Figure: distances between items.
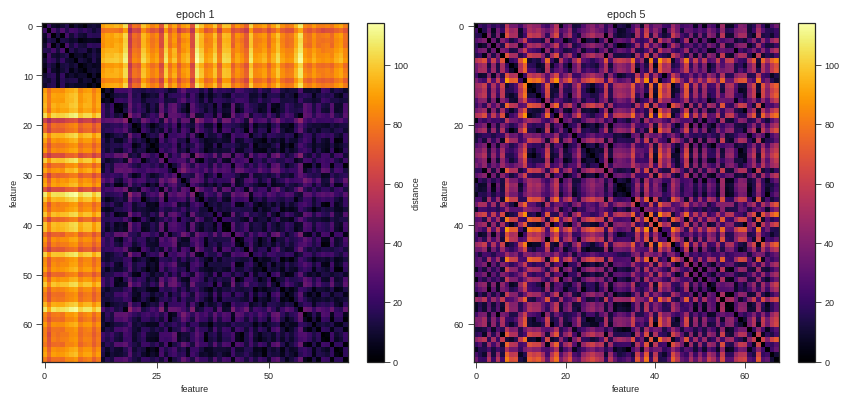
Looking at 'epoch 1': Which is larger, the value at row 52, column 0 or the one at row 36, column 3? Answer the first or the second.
the first
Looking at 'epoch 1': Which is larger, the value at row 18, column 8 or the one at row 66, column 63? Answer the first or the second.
the first
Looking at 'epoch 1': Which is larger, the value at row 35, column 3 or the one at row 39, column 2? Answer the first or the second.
the first
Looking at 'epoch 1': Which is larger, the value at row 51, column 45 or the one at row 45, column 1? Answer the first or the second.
the second
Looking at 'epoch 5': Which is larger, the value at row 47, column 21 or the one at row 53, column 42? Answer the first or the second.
the first
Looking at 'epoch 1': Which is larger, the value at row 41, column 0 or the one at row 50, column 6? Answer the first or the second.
the first
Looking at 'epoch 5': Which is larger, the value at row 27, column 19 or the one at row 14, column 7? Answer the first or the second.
the first
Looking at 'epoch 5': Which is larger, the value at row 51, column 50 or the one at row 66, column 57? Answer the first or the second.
the first
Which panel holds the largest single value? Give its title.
epoch 1
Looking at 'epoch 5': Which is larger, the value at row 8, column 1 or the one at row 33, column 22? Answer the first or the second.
the first
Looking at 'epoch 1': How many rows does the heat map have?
68
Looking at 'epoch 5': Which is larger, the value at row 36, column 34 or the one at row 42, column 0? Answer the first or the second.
the first
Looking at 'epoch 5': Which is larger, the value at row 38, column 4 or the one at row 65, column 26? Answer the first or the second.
the first
